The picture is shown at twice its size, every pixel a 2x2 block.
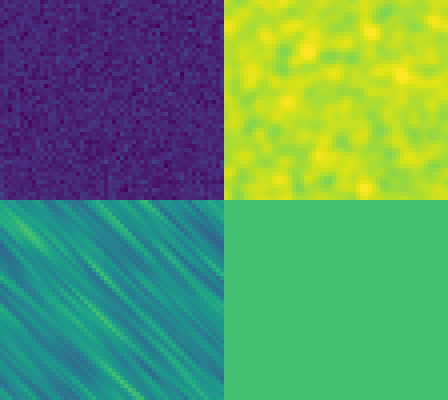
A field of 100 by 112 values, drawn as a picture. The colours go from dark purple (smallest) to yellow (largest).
It is made of 2 by 2 panels. Panel 1,1: very low, fine-grained, faint in contrast. Panel 1,2: very high, blotchy, faint in contrast. Panel 2,1: middling, slanting down to the right. Panel 2,2: high, flat.
